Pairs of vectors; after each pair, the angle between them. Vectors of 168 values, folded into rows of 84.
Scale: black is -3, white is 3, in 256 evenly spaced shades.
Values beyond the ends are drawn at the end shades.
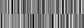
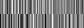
partly opposed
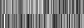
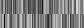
nearly opposite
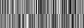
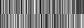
orthogonal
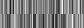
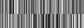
partly aligned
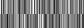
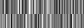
orthogonal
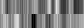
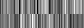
partly opposed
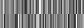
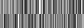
nearly parallel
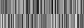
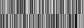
nearly opposite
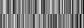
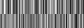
partly aligned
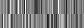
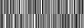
orthogonal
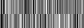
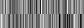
partly opposed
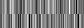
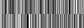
nearly opposite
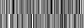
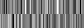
orthogonal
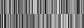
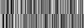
partly opposed
